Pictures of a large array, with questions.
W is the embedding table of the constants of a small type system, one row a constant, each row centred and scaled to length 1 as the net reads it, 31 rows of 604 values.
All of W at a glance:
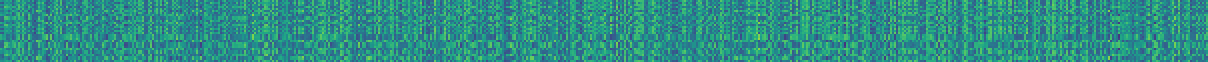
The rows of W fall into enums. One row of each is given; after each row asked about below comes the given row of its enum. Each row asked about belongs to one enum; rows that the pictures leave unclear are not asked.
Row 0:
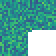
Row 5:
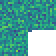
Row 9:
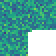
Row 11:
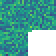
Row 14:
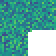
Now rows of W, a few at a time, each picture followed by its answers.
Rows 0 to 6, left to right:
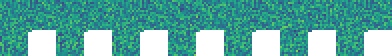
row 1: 14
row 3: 9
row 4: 0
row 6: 0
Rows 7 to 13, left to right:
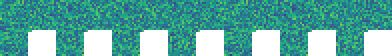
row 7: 11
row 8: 9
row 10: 14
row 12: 9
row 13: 0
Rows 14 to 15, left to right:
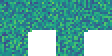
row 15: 0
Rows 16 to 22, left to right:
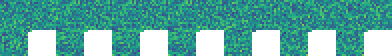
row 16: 14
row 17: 11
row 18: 11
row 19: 11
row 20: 5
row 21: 9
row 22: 9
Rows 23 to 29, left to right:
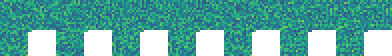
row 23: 9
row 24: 11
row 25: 0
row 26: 0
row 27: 9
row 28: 5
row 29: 5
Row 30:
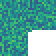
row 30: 0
